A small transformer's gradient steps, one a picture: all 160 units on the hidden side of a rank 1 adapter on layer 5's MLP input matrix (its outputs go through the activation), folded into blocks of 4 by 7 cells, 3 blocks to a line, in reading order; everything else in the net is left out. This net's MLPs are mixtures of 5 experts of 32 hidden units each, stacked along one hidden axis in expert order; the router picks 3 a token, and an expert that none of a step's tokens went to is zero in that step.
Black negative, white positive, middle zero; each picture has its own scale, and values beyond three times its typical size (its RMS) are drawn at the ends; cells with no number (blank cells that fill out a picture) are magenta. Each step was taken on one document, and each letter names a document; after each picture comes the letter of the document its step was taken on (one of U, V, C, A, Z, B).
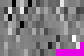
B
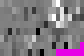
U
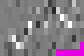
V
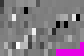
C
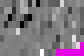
B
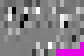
B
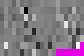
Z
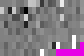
B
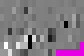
C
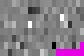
V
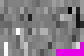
Z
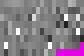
Z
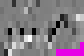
C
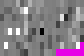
Z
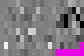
Z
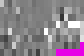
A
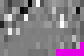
B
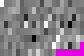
U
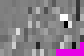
V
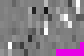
V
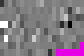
A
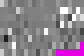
A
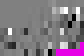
A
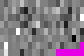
B
